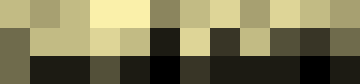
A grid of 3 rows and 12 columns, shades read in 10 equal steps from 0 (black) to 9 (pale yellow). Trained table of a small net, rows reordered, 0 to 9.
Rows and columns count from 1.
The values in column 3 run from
1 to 7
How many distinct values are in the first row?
5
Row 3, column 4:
3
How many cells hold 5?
1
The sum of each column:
15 14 15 20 17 6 17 11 14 12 9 11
